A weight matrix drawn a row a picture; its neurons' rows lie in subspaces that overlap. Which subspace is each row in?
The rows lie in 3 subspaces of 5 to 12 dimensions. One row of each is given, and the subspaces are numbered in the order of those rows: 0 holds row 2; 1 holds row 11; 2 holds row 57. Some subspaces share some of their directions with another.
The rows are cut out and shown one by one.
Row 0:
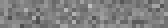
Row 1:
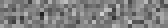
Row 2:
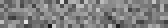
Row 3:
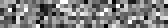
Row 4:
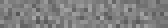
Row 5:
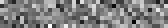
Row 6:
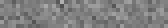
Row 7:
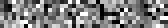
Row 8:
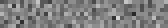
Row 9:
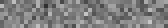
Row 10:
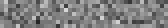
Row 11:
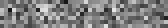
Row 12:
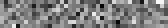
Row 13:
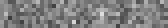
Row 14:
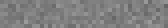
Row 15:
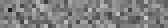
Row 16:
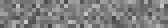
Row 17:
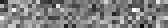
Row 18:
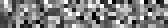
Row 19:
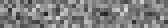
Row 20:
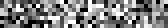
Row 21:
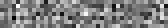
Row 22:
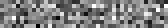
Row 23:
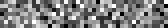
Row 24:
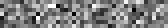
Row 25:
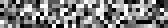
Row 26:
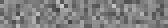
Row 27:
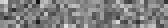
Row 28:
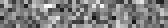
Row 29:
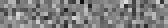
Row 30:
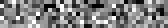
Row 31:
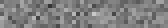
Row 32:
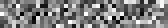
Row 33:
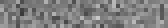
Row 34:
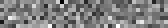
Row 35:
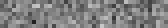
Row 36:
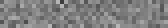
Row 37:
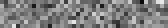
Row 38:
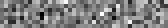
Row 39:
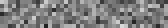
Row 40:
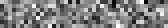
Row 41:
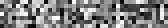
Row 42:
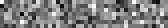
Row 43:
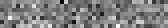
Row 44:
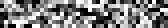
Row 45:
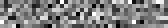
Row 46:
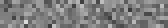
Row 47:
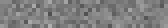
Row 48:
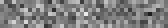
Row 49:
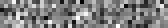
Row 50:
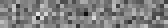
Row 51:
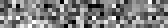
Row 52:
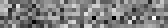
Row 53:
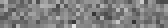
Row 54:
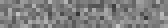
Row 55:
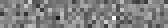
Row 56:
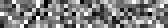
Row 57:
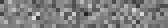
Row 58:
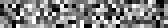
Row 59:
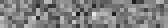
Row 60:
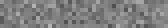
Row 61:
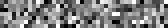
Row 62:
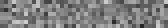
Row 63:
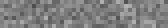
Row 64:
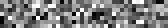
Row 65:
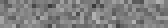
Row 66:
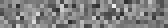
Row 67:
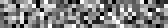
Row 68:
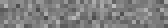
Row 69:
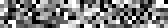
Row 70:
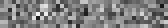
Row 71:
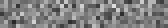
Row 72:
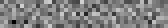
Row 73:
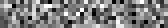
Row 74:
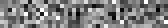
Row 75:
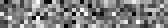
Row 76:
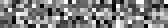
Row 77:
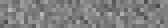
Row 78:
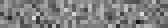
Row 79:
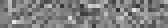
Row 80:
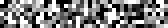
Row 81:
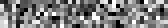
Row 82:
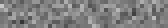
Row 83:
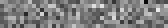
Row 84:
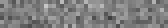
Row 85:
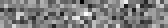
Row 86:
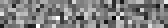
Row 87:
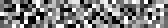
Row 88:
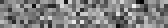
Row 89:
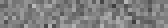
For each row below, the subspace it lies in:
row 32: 0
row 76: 1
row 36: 0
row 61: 2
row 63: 2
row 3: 1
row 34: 0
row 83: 1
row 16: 0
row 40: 1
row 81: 1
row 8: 2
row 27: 2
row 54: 1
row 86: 1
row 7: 2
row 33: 1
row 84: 0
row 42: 2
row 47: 1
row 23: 2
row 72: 2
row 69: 2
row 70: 1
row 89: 2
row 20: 2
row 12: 0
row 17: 2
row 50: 1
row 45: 0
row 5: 2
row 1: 1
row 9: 0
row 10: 2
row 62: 2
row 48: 2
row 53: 2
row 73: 2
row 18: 1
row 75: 2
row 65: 0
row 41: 1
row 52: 2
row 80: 1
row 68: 2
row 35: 2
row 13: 2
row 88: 2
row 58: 2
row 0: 2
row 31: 2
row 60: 1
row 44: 2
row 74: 1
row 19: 2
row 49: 2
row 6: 0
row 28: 1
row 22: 1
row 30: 0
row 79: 2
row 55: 1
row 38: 1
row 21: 1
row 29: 2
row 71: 2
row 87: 1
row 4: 1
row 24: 2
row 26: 0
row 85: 2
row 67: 1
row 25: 0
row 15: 1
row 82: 2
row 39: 2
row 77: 1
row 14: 1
